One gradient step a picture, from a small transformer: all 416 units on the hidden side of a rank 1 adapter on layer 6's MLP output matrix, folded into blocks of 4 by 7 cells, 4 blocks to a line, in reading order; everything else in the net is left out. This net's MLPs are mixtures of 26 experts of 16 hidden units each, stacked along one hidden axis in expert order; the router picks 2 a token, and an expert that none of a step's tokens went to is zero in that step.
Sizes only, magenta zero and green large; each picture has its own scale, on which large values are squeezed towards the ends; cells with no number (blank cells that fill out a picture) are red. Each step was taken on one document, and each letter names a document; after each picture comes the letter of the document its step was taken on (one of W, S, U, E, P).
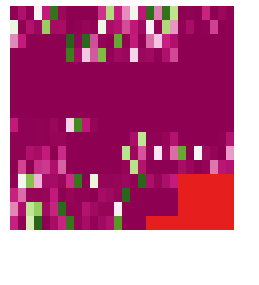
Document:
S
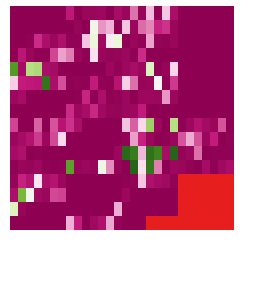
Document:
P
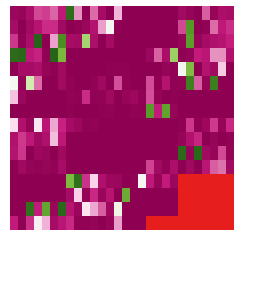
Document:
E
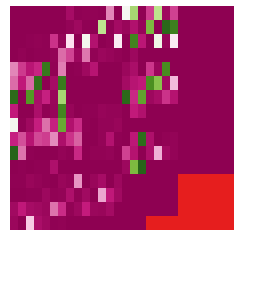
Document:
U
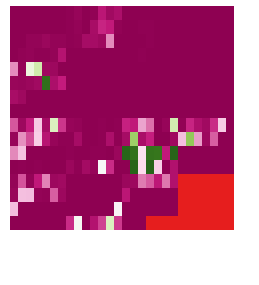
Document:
P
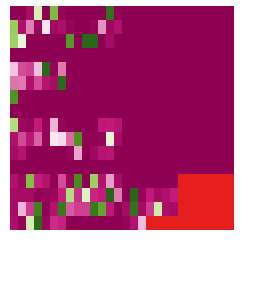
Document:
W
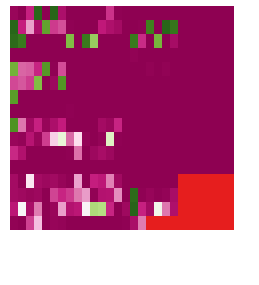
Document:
W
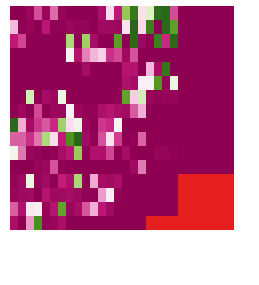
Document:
U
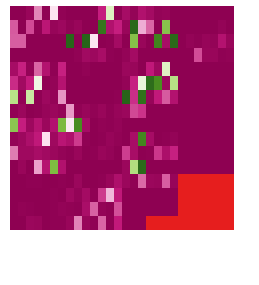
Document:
U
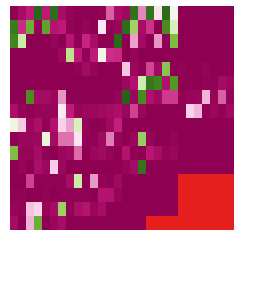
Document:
U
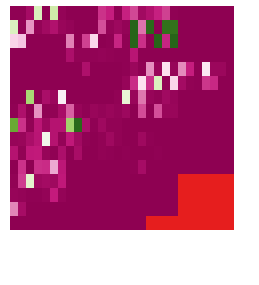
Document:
U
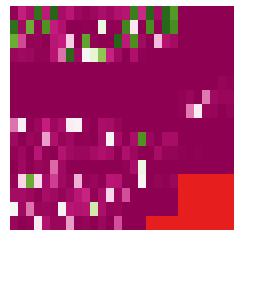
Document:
S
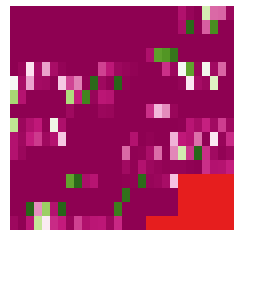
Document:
E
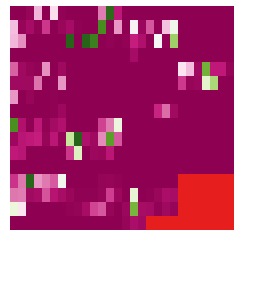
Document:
W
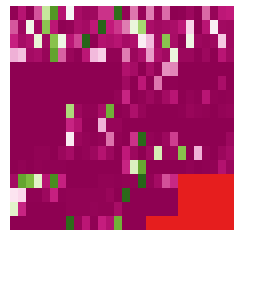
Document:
S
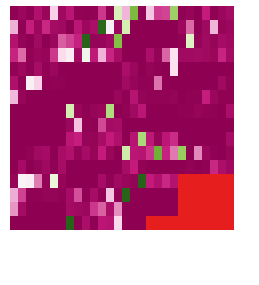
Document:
S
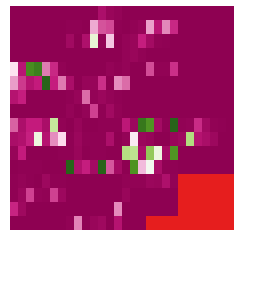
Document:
P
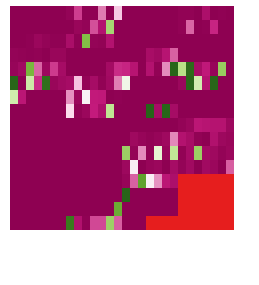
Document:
E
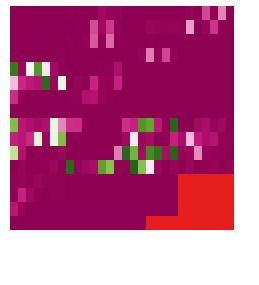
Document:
P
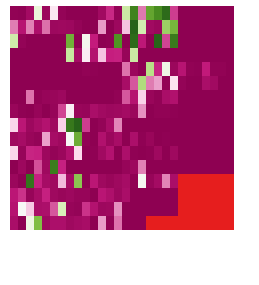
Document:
U
